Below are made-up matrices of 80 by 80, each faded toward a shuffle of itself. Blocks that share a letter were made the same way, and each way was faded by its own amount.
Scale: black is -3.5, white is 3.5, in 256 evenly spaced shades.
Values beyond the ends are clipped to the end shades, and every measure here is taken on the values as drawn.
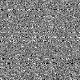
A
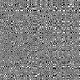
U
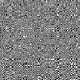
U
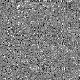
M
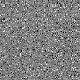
M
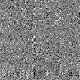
M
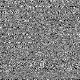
A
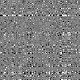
U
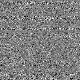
A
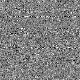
A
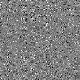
M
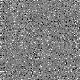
M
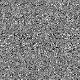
A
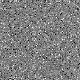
M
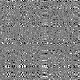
U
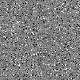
M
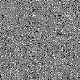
M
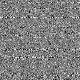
A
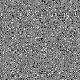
M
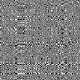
U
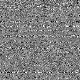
A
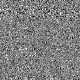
A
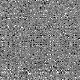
M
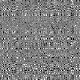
U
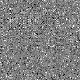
M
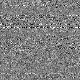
A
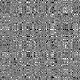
U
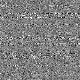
A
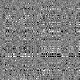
U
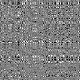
U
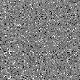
M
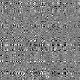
U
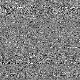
A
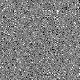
M
